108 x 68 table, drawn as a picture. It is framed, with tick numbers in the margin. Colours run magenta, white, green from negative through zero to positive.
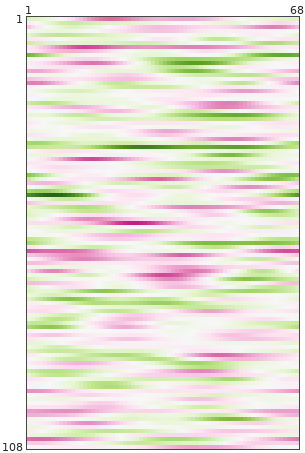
The grain runs across in streaks. The values follow a bell shape. On average the colour sits 50% of the way up the scale.
